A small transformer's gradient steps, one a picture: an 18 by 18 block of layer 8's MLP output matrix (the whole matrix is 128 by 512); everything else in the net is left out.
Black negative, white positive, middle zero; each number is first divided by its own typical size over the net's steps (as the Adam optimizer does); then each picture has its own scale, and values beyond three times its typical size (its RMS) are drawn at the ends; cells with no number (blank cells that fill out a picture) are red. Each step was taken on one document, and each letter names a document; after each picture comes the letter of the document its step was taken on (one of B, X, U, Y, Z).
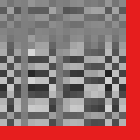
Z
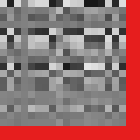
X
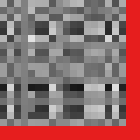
X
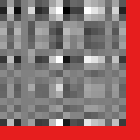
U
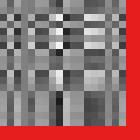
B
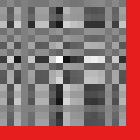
B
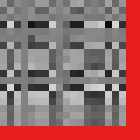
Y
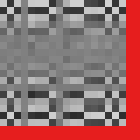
Z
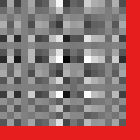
U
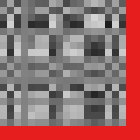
Y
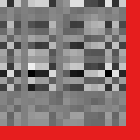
Y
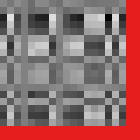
X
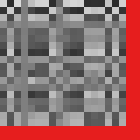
Y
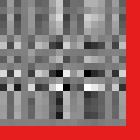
U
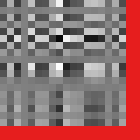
B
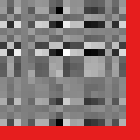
B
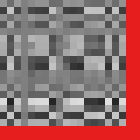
Z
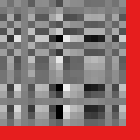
B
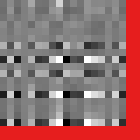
U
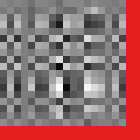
U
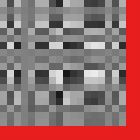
B
